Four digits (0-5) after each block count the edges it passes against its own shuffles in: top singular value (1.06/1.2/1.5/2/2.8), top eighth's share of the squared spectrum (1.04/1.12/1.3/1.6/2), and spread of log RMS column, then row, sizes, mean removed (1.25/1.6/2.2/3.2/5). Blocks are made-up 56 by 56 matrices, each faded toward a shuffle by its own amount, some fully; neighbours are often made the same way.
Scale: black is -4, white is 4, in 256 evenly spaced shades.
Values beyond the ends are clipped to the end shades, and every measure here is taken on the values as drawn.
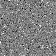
0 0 0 0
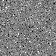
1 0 0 0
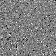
2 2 0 0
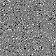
3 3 1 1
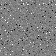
2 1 0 0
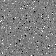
0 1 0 0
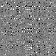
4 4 2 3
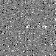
3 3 1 2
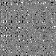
4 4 2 2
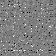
3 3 1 1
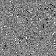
3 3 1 1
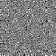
4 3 2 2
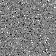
2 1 0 0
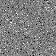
2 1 0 0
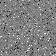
0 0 0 0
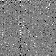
3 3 1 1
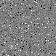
1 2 0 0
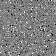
0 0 0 0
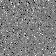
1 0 0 0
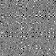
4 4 2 2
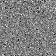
0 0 0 1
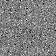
0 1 0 0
